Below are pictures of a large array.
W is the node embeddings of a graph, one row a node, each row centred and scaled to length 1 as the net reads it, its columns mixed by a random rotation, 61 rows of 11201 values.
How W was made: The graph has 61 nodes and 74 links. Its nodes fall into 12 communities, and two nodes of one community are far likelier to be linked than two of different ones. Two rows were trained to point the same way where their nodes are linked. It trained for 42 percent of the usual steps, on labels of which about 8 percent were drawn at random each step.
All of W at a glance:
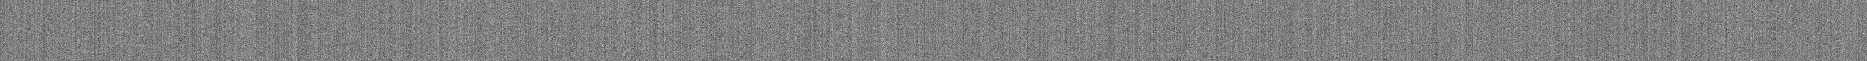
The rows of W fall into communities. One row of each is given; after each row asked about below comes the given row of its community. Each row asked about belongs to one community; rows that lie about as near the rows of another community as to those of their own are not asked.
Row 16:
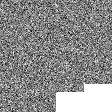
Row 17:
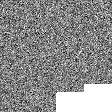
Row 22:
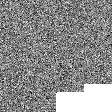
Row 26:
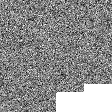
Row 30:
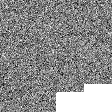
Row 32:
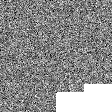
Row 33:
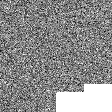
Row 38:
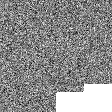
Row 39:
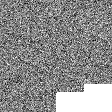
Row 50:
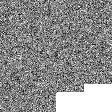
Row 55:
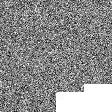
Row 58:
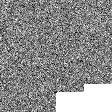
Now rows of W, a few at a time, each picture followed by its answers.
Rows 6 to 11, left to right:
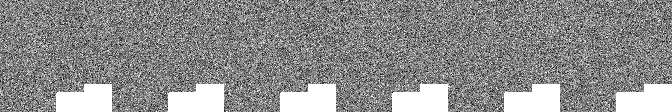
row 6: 22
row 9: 32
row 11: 30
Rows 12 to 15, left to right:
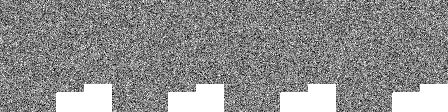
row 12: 50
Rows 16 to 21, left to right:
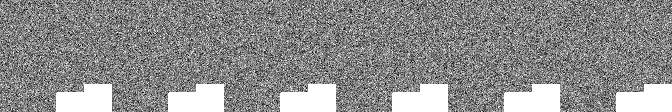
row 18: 50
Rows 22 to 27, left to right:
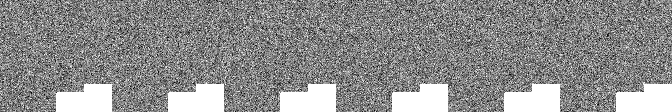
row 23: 17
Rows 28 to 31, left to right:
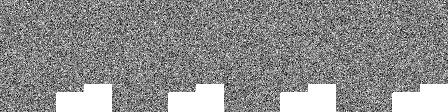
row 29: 38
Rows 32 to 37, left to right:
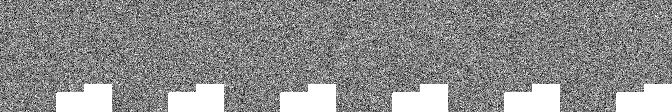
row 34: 55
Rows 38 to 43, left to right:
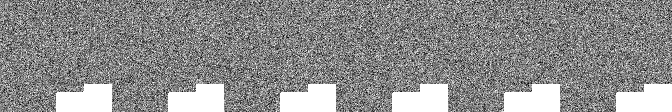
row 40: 26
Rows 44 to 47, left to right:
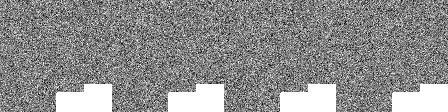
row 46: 22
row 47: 26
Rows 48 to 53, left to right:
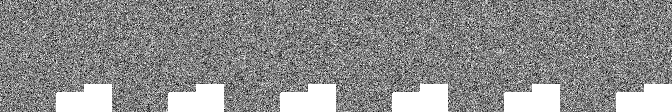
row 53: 17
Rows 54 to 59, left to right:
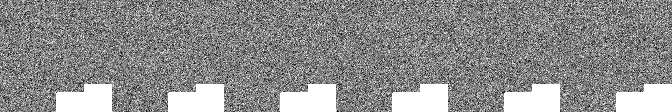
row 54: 58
